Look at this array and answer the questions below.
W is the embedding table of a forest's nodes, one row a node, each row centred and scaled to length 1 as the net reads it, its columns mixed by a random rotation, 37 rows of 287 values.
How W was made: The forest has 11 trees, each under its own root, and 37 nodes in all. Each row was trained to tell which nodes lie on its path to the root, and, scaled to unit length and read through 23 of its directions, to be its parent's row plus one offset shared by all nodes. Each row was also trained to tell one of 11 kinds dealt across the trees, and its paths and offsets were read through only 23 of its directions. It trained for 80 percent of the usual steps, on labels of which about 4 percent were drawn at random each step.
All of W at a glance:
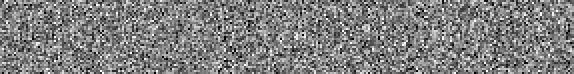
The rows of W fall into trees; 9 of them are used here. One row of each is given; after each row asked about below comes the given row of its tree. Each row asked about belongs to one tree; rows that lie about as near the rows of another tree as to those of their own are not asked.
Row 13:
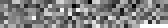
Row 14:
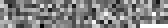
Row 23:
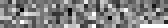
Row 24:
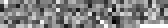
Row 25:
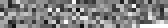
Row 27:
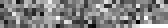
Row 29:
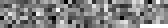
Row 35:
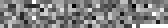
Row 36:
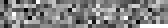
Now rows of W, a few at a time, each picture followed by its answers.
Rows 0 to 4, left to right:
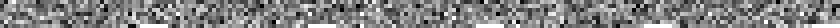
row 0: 13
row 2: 23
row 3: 24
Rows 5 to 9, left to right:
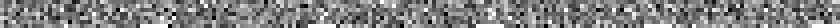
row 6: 14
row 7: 24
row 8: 14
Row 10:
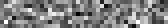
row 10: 13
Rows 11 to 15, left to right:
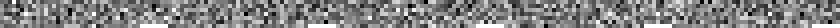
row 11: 23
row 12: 35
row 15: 35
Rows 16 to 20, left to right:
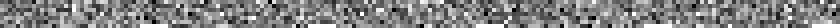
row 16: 25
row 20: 23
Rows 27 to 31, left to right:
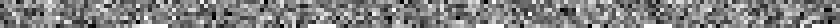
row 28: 14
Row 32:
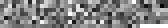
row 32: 35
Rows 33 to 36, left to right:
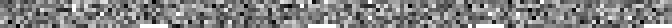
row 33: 25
